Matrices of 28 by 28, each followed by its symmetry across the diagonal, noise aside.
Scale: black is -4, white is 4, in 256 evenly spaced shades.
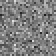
antisymmetric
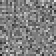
antisymmetric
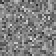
neither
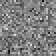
neither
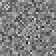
symmetric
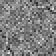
symmetric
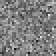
antisymmetric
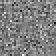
antisymmetric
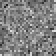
symmetric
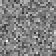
neither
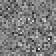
symmetric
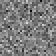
neither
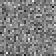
antisymmetric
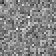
symmetric
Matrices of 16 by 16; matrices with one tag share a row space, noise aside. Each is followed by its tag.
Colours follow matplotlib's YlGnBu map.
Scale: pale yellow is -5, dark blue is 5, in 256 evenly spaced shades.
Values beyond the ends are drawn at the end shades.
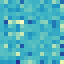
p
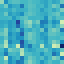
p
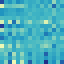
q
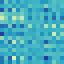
q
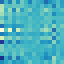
q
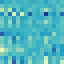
q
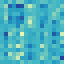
p
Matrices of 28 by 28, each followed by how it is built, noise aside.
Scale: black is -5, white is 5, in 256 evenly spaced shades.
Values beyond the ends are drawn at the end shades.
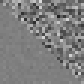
upper triangular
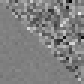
upper triangular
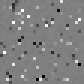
sparse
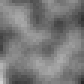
smooth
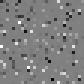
sparse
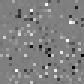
sparse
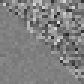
upper triangular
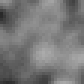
smooth
